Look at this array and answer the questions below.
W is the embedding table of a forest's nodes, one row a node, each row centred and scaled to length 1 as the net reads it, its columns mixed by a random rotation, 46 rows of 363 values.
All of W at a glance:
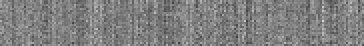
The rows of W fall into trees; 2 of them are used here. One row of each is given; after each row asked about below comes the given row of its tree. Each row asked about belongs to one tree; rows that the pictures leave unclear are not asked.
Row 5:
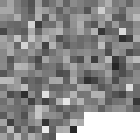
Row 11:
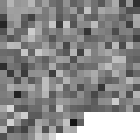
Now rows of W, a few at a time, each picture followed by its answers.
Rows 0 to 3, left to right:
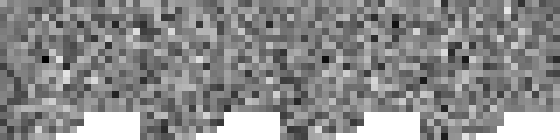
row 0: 11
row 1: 11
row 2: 11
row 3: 11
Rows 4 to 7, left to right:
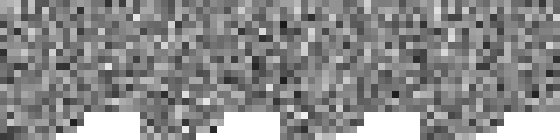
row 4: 11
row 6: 11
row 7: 11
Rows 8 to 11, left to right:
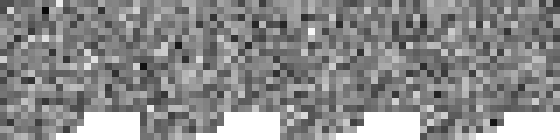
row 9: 11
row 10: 11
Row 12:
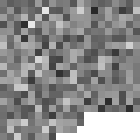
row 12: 5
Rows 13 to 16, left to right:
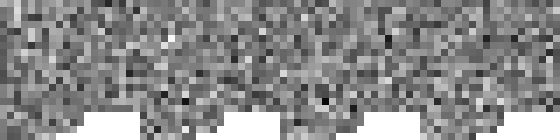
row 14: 5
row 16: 5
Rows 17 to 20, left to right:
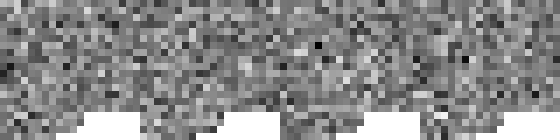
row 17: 11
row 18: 5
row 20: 11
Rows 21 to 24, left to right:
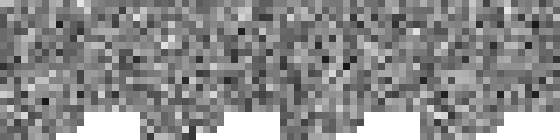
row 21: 11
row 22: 5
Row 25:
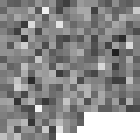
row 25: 5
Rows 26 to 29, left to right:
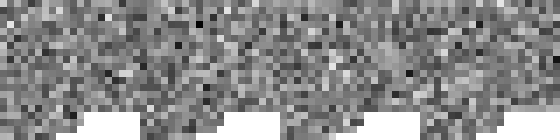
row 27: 11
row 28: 11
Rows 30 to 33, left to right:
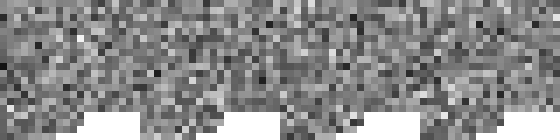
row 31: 5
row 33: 11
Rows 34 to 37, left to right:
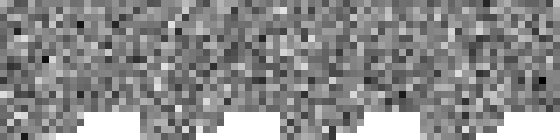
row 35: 5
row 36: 5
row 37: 5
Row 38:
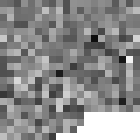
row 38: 5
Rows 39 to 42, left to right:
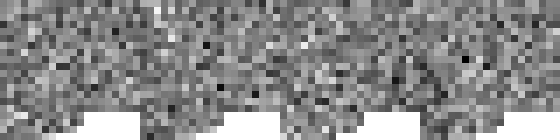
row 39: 11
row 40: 11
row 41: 5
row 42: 11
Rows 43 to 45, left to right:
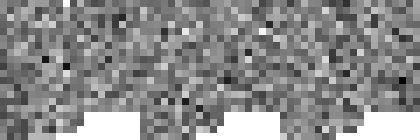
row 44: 5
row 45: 5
